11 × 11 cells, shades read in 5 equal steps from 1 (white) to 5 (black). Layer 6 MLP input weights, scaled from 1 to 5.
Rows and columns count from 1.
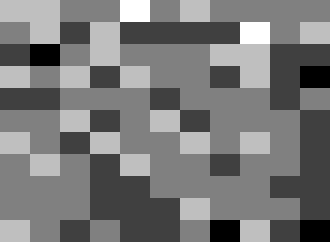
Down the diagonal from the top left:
2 2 3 4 3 2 2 4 3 3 5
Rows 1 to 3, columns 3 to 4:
3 3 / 4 2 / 3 2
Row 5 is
4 4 3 3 3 4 3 3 3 4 3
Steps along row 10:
same same up same same down up same same up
